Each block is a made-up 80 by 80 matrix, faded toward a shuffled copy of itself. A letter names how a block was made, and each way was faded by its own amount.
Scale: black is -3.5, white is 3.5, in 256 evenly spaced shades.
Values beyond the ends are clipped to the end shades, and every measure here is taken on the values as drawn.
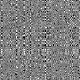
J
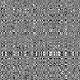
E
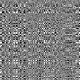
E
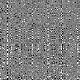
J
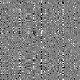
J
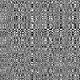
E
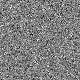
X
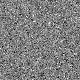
X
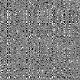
J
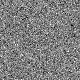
X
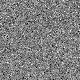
X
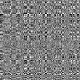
E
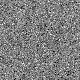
X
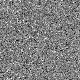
X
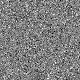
X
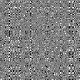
J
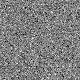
X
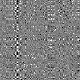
J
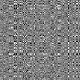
E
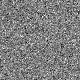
X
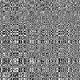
E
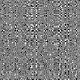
J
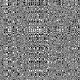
J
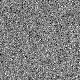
X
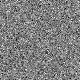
X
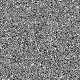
X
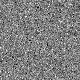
X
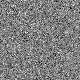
X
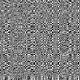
E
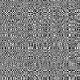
E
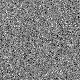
X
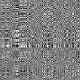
E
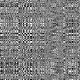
E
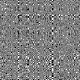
J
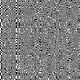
J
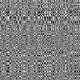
E
